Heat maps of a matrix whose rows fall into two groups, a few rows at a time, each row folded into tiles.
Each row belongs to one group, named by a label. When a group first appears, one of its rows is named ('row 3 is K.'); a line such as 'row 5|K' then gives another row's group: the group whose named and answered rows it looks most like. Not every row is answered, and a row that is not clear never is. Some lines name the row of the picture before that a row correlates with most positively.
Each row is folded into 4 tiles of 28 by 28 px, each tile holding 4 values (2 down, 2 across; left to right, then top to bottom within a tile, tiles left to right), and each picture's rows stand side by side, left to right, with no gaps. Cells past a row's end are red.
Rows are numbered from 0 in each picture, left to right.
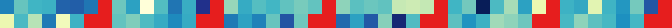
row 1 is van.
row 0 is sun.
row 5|van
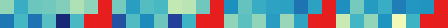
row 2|sun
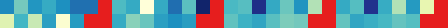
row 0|sun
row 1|van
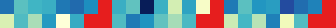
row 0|sun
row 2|sun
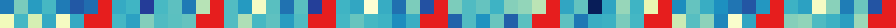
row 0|sun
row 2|van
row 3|van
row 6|sun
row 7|van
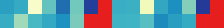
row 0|van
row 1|van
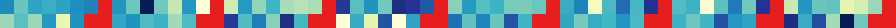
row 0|sun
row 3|sun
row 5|van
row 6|van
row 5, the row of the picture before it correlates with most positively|0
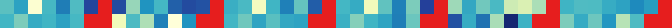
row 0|van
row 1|sun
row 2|van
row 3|van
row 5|sun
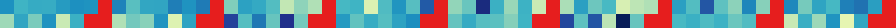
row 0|sun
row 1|sun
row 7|sun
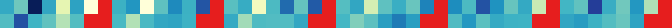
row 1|van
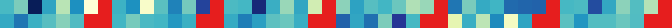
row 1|van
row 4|sun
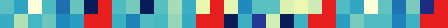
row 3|van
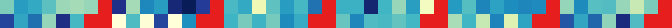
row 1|sun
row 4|sun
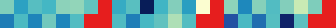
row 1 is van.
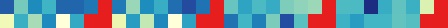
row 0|sun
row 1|sun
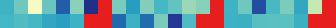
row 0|van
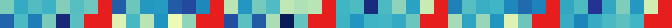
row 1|sun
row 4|sun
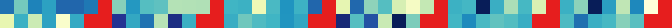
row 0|sun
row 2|van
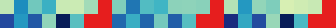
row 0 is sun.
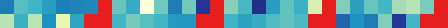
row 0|sun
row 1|van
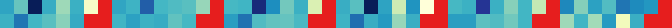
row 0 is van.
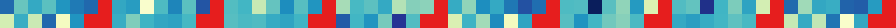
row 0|sun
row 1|van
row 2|van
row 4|sun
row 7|sun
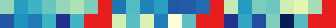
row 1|sun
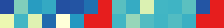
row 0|sun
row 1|van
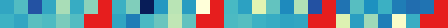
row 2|van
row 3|sun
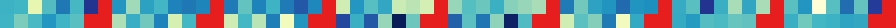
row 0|van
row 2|sun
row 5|sun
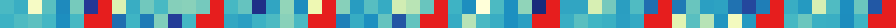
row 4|van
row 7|van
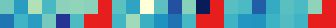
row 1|van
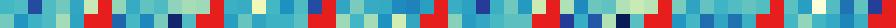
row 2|van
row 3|sun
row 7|van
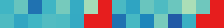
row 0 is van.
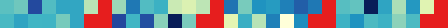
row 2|sun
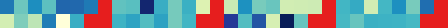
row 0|sun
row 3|van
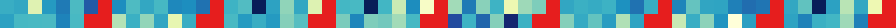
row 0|van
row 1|sun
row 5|sun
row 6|sun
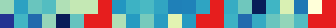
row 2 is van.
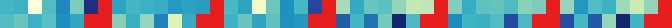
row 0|van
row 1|sun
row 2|van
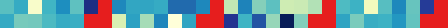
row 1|sun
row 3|van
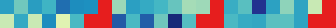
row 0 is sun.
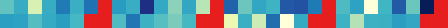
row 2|sun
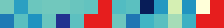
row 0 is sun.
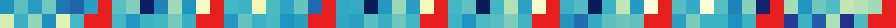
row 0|sun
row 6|van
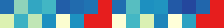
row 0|sun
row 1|sun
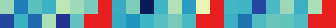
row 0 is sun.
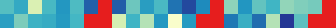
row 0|van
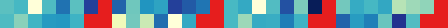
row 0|van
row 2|van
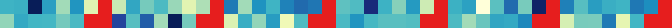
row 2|sun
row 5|sun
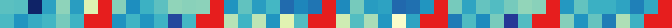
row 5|sun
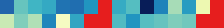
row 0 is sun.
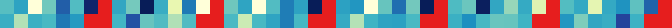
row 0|van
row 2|van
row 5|van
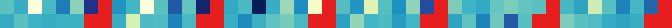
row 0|van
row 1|van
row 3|van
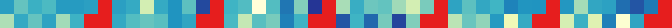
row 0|sun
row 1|van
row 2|van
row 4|sun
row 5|sun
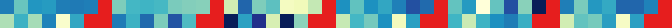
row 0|sun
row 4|van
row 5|sun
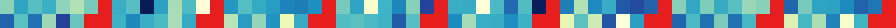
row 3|van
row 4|van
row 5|sun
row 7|sun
